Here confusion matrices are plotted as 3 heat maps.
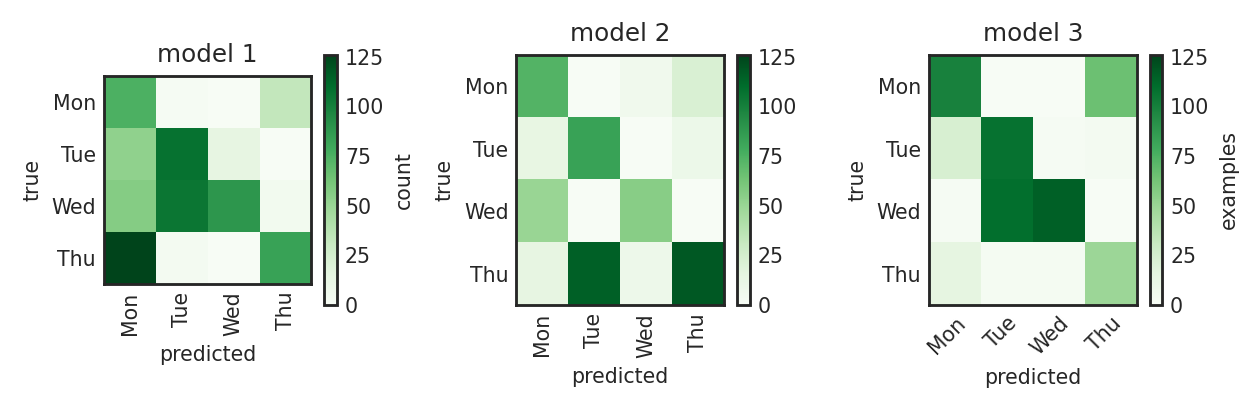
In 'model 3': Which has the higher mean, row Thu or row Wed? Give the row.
Wed
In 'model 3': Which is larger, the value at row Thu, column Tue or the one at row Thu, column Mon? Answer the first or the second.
the second
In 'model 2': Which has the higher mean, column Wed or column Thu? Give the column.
Thu
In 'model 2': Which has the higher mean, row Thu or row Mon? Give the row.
Thu
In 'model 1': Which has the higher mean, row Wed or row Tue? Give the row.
Wed
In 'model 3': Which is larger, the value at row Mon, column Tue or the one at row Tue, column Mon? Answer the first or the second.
the second
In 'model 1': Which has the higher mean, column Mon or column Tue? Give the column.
Mon
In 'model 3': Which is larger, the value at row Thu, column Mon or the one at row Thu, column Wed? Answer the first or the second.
the first
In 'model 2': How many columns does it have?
4
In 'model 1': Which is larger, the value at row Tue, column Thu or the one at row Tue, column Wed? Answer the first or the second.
the second
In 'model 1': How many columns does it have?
4
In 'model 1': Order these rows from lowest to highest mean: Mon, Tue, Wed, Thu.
Mon, Tue, Thu, Wed
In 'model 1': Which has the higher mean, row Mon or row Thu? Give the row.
Thu
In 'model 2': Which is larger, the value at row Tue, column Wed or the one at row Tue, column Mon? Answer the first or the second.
the second
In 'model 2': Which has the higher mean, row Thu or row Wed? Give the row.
Thu
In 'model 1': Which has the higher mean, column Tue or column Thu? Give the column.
Tue
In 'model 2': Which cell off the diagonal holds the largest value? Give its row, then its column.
Thu, Tue
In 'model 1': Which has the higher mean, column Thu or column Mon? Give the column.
Mon
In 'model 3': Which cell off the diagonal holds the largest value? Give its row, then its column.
Wed, Tue
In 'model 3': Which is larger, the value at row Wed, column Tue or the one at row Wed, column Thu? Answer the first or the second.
the first
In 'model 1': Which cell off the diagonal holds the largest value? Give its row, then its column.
Thu, Mon
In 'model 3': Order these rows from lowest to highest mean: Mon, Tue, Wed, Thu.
Thu, Tue, Mon, Wed
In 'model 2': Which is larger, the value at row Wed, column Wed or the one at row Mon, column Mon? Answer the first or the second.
the second
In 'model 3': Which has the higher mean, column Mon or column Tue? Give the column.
Tue
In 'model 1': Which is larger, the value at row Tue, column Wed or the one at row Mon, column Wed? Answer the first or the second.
the first
